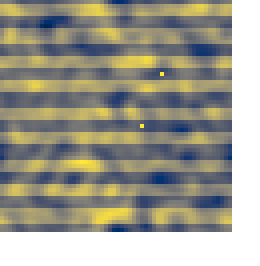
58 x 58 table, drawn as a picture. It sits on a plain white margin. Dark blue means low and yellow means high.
Stripes: horizontal, repeating 9 times. Average level on the scale: 50%. Lone odd cells: 2, each higher than its neighbours.
